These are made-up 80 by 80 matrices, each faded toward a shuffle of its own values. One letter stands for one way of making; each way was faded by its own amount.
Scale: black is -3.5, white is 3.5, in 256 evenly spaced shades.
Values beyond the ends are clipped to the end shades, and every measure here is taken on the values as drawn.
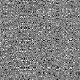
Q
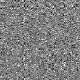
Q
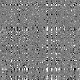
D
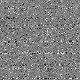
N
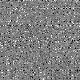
N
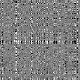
D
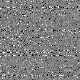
N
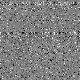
N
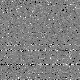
N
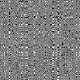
D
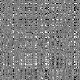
D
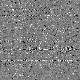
N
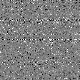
N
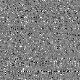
N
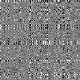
D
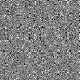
Q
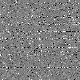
N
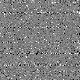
N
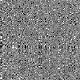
Q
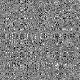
Q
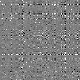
D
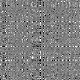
D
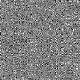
Q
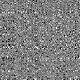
Q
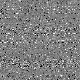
N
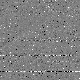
N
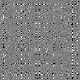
D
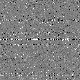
N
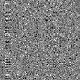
Q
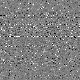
N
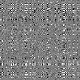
D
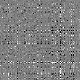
D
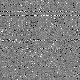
N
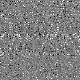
N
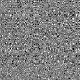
Q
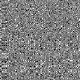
Q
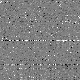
N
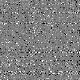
N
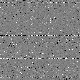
N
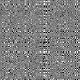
D
